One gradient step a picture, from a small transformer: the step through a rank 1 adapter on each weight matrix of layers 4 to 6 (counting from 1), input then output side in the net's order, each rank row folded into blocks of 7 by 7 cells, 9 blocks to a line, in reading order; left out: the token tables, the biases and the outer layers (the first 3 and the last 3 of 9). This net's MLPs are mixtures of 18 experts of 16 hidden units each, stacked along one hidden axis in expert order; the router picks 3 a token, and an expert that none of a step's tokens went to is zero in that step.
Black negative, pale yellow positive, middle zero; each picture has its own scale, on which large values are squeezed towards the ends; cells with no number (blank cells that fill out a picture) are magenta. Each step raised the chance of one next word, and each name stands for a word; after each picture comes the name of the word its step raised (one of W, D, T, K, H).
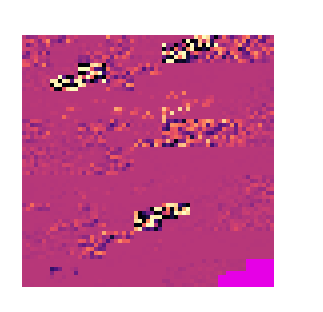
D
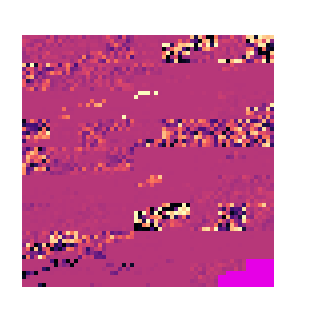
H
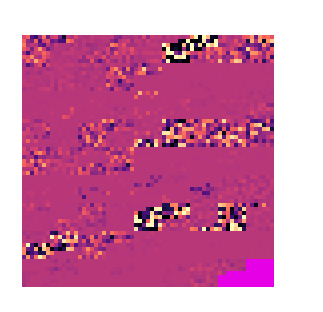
D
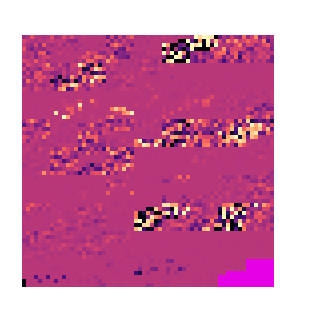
H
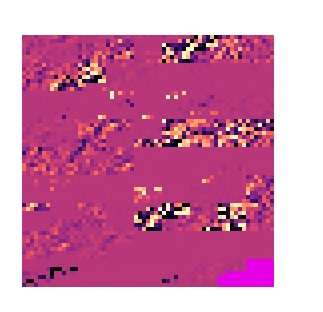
H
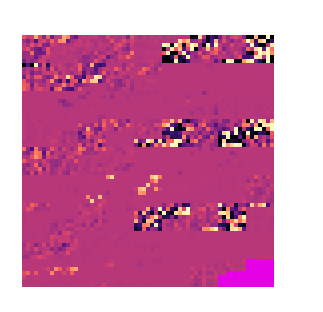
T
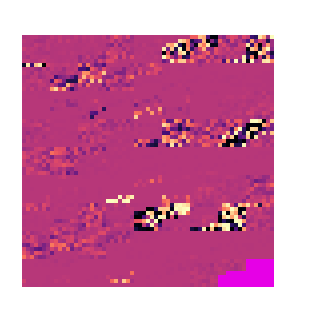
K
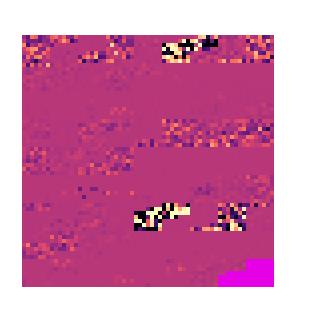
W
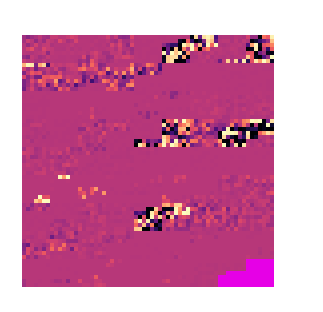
T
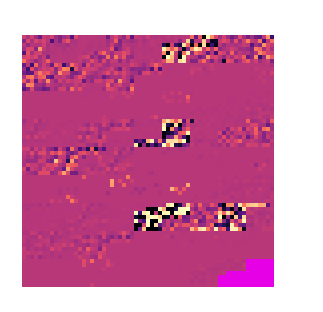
W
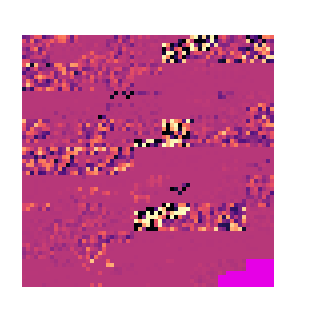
D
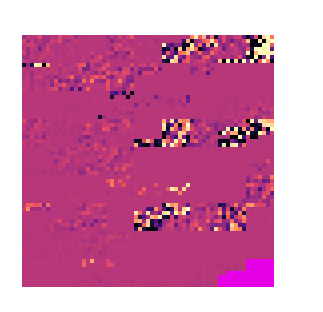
T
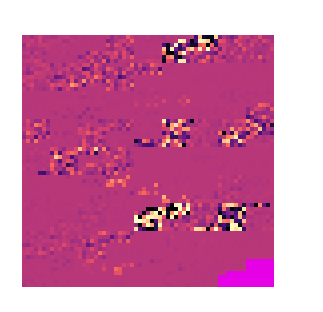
W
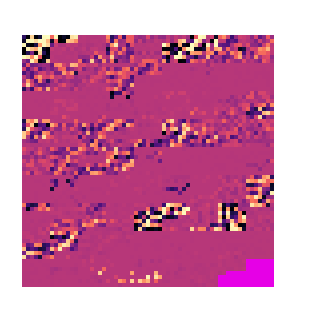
D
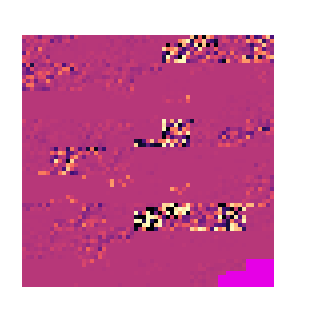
W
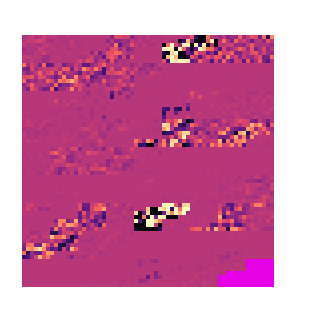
W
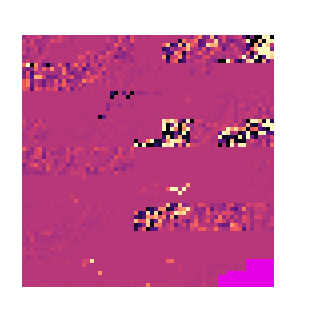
T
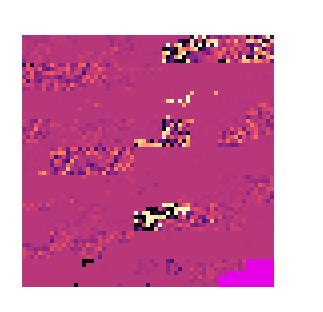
H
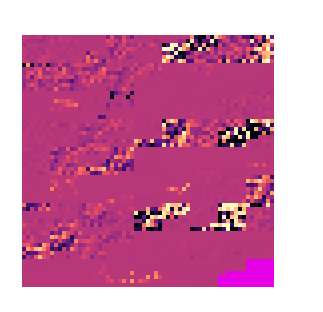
K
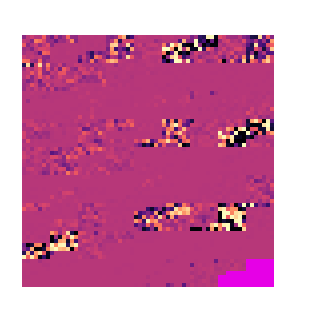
K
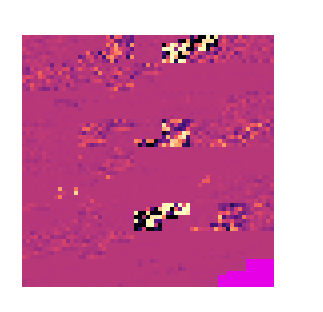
W
